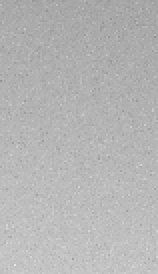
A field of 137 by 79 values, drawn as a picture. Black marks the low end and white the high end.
Odd rows or columns: none. Histogram: bell-shaped. Grain: fine. Stripes: none. Slope: up to the bottom. Average level on the scale: 70%.
